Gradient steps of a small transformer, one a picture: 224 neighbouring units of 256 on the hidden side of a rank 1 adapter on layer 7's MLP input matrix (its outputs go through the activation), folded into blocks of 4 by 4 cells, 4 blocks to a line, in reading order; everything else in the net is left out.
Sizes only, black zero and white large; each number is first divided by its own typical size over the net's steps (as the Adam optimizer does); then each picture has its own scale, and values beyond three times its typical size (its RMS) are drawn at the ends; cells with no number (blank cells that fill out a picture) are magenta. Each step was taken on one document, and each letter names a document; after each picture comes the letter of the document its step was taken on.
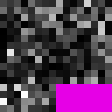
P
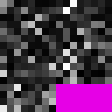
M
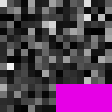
P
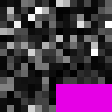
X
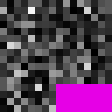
X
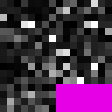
M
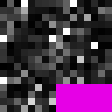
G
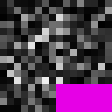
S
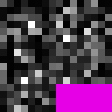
M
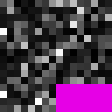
P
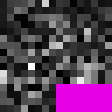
S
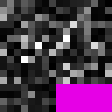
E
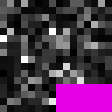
E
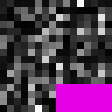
S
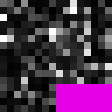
E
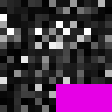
E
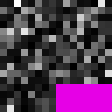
X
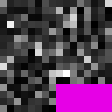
P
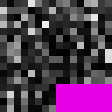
P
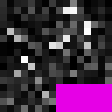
E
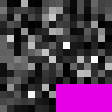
X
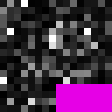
E
